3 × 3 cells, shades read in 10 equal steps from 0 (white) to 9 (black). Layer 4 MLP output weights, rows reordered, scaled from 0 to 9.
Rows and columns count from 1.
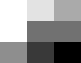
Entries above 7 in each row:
0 0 1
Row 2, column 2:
5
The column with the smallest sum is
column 1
